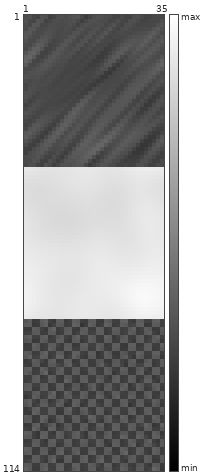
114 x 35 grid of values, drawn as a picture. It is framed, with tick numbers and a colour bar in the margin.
It is made of 3 by 1 panels. Panel 1,1: low, slanting up to the right, faint in contrast. Panel 2,1: very high, smooth, faint in contrast. Panel 3,1: low, checkered.
